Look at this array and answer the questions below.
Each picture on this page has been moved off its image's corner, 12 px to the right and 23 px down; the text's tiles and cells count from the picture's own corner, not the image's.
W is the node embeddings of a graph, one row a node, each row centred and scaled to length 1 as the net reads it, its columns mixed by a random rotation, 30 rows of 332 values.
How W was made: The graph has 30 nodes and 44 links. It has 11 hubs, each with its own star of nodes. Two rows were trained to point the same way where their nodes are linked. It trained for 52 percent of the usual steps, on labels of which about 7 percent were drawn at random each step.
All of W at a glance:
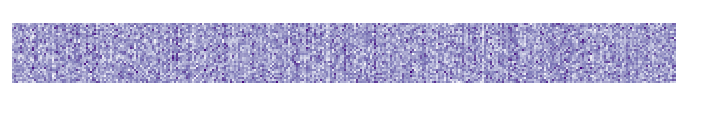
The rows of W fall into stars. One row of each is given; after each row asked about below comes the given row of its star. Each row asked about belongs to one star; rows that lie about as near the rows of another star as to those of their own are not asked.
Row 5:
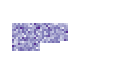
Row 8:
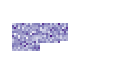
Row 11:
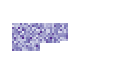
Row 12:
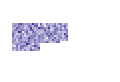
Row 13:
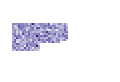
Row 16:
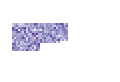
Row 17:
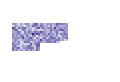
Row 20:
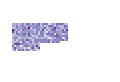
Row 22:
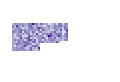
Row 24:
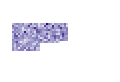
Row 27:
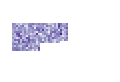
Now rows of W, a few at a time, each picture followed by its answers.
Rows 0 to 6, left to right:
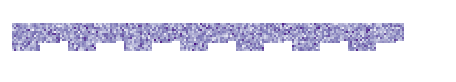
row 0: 5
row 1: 11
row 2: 17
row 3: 12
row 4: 8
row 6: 16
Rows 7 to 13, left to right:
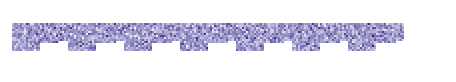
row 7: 17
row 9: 22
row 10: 16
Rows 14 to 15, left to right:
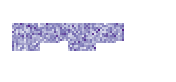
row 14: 24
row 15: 20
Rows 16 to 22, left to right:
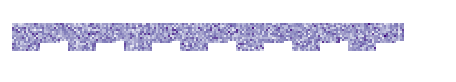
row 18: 17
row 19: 16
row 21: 12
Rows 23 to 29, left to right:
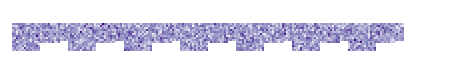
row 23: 13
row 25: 27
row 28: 5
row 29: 8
